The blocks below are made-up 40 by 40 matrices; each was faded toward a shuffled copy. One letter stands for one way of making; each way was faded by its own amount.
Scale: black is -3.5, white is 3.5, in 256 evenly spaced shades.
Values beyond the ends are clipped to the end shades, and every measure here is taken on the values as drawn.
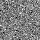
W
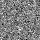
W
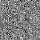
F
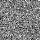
W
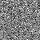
W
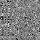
F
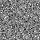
W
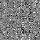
F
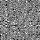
F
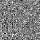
F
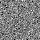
W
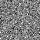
W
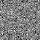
F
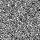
W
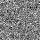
W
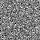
W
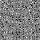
F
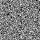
W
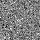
W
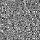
F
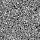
W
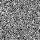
W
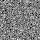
W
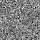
W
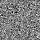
W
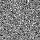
W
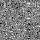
F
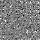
F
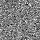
W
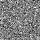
W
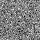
W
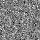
W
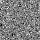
W
